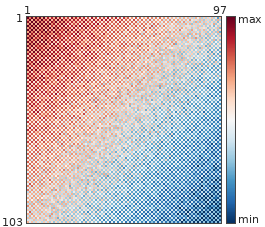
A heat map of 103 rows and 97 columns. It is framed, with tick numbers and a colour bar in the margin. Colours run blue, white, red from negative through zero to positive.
There is an overall slope up to the top left. The field is checkered. The ninth with the highest average is the top left. The ninth with the lowest average is the bottom right. No single row or column stands out from its neighbours.
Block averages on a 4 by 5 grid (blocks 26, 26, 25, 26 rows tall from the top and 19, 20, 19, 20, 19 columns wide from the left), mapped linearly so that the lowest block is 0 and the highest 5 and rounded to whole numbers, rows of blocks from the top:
5 4 4 3 2
4 4 3 2 1
4 3 2 1 1
3 2 1 1 0
